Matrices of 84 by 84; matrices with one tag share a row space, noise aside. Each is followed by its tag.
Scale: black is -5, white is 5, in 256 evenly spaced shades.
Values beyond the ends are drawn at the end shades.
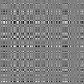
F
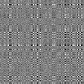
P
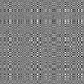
P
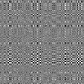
P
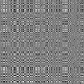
F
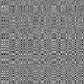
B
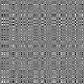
B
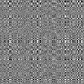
P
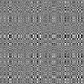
P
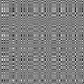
B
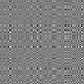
P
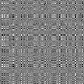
B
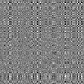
P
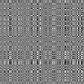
P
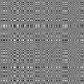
F
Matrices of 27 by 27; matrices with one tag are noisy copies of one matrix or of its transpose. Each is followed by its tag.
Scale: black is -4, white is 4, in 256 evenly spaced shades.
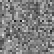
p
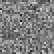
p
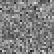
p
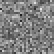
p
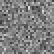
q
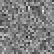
q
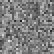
p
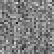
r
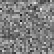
p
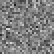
q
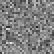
q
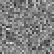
q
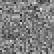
p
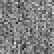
r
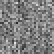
r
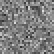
q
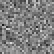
q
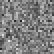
p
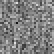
r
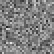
q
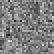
p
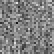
r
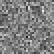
q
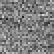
r
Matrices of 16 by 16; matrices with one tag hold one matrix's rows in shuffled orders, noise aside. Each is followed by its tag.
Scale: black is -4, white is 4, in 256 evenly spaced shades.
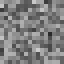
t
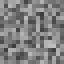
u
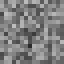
t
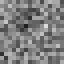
t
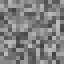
u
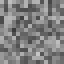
t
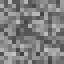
t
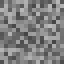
u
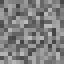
u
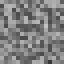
t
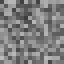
t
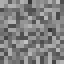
u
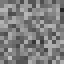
u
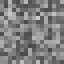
t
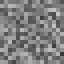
u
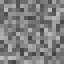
u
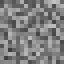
u
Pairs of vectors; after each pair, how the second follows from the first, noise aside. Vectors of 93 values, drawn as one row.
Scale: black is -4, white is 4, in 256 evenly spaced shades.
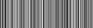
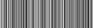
wrapped around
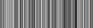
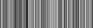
wrapped around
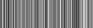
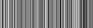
negated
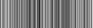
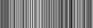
wrapped around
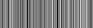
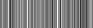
negated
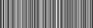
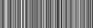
wrapped around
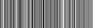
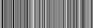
wrapped around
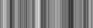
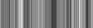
wrapped around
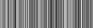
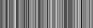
negated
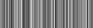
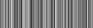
negated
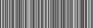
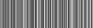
wrapped around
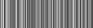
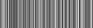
wrapped around
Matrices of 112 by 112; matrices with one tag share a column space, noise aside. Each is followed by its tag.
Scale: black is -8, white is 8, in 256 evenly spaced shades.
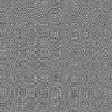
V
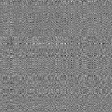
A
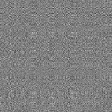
V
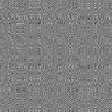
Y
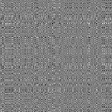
Y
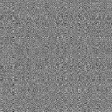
Y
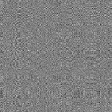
V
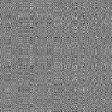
Y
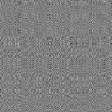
A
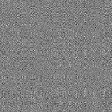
V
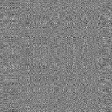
Y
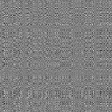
V
